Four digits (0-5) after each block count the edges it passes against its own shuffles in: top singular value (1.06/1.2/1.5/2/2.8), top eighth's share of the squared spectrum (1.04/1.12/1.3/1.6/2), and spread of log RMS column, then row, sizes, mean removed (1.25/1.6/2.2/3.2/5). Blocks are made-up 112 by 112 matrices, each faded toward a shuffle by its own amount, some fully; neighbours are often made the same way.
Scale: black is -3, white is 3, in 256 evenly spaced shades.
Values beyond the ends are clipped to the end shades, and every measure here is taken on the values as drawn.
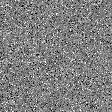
2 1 0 0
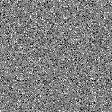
3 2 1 1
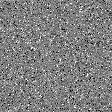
1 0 0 0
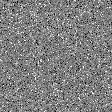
0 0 0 0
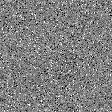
2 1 0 0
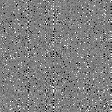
5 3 2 2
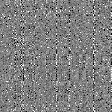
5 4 3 1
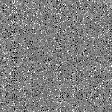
4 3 2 1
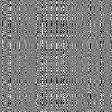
5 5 5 3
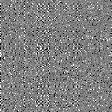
5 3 3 2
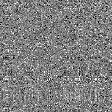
4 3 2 2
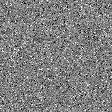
3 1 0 0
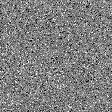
2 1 0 0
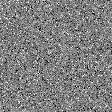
2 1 0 0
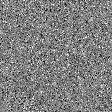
1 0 0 0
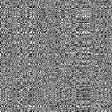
5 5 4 3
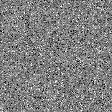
2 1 0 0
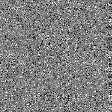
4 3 2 1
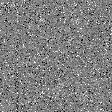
3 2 1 1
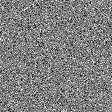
0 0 0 0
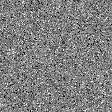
0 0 1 0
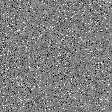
0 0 0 0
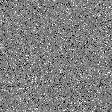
2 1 0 0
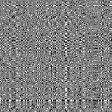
5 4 3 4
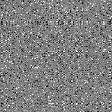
4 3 2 2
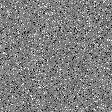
0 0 0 0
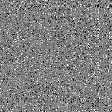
4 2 1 1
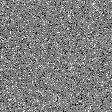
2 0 0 0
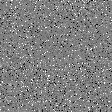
3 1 0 1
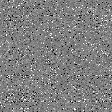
4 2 1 2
